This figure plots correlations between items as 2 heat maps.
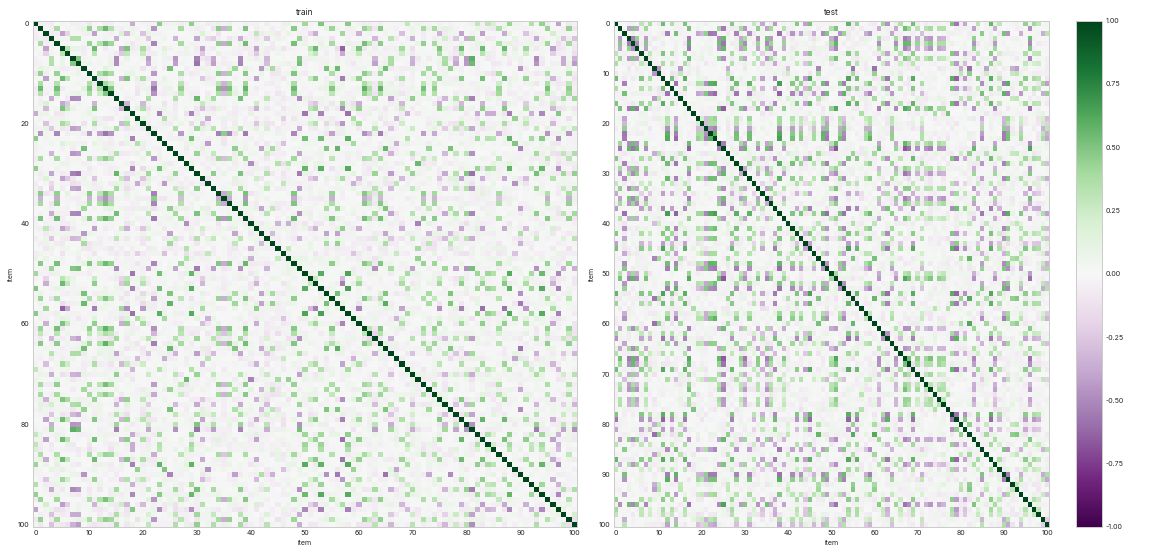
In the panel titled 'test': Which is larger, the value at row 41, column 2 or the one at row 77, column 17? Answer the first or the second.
the second
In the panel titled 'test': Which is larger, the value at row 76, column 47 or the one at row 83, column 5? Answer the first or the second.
the second
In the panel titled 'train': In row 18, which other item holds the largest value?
97
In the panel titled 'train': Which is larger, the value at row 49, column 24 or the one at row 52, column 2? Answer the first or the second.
the first
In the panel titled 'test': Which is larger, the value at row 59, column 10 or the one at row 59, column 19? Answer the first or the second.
the second
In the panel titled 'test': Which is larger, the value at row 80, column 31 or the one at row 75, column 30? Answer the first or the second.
the first
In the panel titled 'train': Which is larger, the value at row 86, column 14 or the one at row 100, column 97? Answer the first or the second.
the first
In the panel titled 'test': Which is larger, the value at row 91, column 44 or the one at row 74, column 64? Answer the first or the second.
the second
